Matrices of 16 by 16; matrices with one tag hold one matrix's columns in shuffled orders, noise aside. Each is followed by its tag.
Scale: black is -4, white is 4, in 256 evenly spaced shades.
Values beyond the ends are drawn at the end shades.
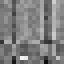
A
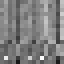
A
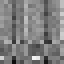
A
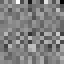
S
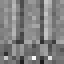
A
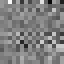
S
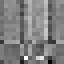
A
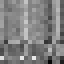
A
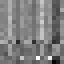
A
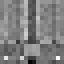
A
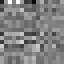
S
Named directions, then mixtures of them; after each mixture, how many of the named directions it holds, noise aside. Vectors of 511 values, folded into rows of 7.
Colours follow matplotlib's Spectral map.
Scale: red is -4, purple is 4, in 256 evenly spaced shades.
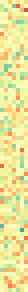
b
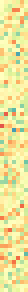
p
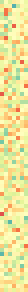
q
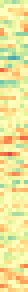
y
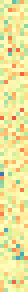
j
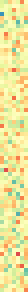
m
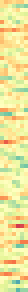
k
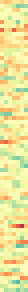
one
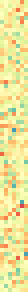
one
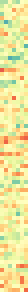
two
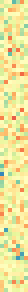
one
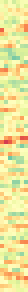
two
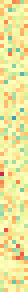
one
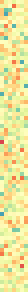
one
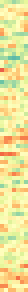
one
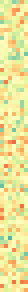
three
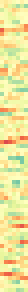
two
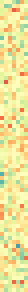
two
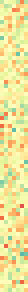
two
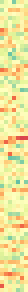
three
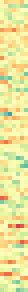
one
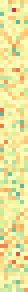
three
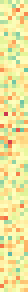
three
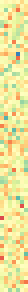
two
